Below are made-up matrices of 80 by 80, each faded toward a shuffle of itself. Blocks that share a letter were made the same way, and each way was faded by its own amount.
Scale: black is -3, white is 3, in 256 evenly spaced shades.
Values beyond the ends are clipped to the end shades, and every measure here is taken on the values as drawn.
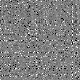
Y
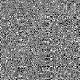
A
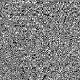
A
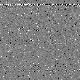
Y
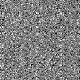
A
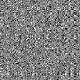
A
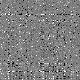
Y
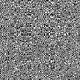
A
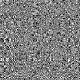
A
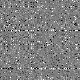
Y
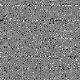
Y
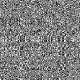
A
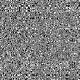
A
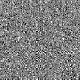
A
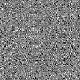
A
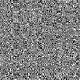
A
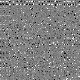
Y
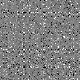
Y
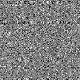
A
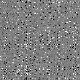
Y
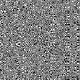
A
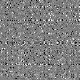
Y
